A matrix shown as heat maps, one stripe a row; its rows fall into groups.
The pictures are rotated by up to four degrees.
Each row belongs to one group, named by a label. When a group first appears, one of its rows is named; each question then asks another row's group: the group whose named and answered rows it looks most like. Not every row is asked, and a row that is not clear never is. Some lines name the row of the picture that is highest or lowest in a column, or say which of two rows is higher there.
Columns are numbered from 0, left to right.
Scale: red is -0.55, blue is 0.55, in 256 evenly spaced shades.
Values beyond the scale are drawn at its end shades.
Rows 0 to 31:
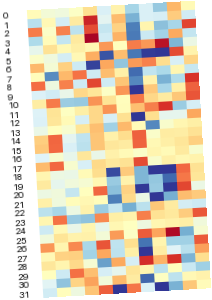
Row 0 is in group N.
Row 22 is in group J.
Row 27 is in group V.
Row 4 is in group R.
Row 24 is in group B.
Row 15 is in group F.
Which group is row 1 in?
N
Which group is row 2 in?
V
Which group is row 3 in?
N
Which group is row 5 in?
N
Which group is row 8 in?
V
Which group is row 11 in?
R
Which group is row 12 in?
V
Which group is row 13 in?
N
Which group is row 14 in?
F
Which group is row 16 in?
B
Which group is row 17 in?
F
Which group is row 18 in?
N
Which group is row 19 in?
N
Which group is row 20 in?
N
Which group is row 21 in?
N
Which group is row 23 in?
F
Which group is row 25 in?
R
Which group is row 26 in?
V
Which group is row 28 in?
R
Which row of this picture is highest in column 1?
7
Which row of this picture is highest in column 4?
6
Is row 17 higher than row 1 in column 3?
Yes
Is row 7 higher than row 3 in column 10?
Yes
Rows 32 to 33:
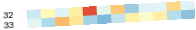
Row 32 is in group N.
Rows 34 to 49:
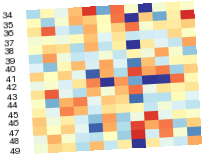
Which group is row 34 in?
N
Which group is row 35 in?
V
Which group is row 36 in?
F
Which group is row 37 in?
N
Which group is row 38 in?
V
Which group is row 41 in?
R
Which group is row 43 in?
F
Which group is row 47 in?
R
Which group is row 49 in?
V
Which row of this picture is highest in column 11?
48
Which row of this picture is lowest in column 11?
35
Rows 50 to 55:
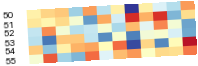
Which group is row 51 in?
R
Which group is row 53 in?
J
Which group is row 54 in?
V
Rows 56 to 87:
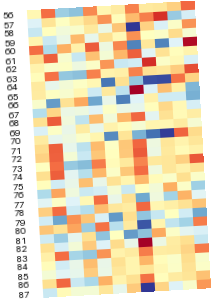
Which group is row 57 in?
R
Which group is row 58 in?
V
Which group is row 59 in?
B
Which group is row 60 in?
V
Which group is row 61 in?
F
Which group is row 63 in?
F
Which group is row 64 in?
N
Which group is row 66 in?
J
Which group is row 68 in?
F
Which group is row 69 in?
B
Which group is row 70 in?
N
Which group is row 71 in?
F
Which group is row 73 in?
F
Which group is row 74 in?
F
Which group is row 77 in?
N
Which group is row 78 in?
F
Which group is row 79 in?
J
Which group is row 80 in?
V
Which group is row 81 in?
J
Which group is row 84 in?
B
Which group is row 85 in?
B
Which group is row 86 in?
F
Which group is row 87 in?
V
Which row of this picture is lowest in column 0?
60
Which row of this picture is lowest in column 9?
57
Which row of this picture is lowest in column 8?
62
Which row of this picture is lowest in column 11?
60
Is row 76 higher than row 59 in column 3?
Yes
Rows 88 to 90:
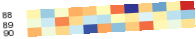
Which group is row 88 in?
V
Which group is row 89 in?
J
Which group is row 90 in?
R
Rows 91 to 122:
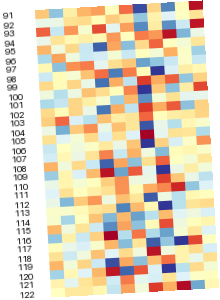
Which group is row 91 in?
V
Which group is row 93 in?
V
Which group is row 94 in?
R
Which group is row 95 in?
R
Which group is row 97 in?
J
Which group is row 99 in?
R
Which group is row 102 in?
R
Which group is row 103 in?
F
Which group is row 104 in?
J
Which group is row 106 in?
V
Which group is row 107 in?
N
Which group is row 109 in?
N
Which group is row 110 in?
R
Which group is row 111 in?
R
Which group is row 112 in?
J
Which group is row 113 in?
N
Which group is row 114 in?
J
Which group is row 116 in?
N
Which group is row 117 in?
N
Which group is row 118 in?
B
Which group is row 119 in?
R
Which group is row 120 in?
N
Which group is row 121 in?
J
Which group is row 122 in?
R
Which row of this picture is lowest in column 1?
103
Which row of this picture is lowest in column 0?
93
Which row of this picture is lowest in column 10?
117
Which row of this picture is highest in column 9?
117
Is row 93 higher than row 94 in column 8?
Yes
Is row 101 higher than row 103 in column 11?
Yes
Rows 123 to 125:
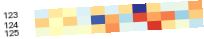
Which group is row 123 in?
V
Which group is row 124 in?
R
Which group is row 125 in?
R
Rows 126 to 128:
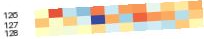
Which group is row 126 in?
F
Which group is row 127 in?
R
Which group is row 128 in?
N
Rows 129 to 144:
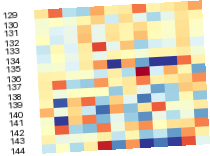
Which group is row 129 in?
F
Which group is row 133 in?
N
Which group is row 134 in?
B
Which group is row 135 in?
N
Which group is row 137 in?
F
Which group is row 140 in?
R
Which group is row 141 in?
J
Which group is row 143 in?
N
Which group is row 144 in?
N
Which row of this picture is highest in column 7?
144
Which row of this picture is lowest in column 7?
136
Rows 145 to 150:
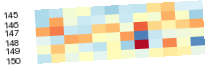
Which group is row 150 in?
B
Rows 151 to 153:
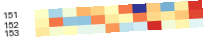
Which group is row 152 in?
F
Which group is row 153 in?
R
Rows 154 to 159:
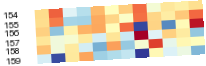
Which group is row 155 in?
F
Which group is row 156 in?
V
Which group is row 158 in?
R
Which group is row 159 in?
J
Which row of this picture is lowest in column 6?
156
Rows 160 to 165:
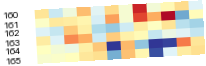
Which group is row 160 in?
B
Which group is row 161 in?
R
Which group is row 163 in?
J
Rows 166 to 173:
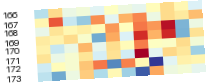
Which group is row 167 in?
F
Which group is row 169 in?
R
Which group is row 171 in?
B
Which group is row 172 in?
N
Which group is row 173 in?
J
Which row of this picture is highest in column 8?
172
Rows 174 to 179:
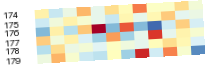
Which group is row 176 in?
N
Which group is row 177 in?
R
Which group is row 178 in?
B
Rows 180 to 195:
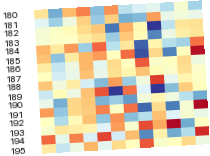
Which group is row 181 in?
J
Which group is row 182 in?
N
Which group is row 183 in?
N
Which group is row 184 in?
V
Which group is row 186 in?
B
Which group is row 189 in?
N
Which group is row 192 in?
J
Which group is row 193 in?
R
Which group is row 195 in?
B
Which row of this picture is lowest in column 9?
193
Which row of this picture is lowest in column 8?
188
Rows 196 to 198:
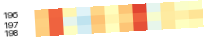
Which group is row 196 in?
F
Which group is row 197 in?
F
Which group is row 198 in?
F
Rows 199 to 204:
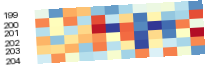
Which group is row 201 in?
N
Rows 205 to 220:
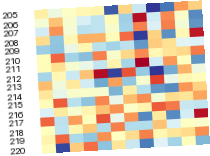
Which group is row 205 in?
N
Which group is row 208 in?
V
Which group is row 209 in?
J
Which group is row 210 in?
F
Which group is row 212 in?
N
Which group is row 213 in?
R
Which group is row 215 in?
F
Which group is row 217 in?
V
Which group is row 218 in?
J
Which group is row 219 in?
F
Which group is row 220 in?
J
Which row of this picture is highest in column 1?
220
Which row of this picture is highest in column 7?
208
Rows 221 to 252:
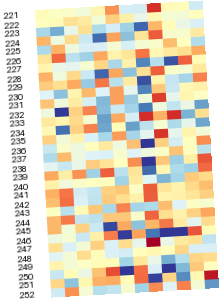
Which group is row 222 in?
J
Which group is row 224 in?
R
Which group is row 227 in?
N
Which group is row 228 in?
R
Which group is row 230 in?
J
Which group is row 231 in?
R
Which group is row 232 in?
J
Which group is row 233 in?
R
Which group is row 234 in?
J
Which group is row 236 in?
V
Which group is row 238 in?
V
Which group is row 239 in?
V
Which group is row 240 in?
N
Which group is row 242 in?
F
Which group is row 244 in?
F
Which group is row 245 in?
R
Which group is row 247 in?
B
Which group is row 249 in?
N
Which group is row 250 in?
N
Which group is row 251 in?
V
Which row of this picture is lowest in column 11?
251
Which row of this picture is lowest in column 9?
233
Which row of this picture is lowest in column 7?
247
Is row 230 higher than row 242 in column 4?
Yes
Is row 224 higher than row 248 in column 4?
Yes
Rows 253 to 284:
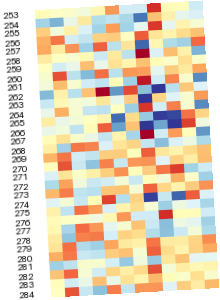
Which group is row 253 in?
R
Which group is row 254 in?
J
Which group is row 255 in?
R
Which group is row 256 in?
F
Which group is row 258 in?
B
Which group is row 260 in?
F
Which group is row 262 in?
N
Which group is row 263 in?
V
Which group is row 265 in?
N
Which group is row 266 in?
N
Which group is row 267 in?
B
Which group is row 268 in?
J
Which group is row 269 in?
F
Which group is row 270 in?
F
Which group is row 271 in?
R
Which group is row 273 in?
F
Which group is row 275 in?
J
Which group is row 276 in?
R
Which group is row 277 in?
J
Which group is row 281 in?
J
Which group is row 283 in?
B
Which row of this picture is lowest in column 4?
262
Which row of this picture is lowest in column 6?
262
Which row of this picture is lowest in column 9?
271
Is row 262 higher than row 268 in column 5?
Yes
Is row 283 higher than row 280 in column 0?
Yes
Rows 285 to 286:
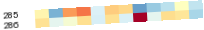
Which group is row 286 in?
B
